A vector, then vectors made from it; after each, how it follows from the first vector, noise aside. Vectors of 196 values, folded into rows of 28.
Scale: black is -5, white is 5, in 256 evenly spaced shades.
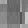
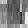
scaled up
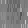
partly zeroed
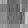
copied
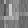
wrapped around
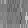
partly zeroed
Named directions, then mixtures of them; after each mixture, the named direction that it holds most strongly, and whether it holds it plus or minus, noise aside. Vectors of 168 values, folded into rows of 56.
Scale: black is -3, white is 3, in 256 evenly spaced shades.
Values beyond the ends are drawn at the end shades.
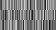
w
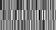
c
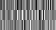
c, plus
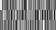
c, minus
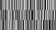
w, plus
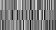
c, minus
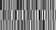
c, plus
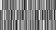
c, minus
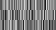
w, plus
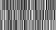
w, minus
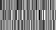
c, plus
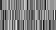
w, plus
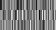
c, plus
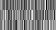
w, minus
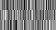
w, minus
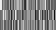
c, minus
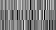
w, plus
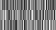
w, minus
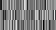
w, plus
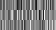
c, plus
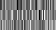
c, plus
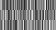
w, minus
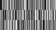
c, plus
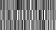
c, plus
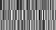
c, plus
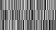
w, plus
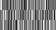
w, minus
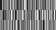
c, plus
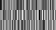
c, plus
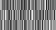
w, minus
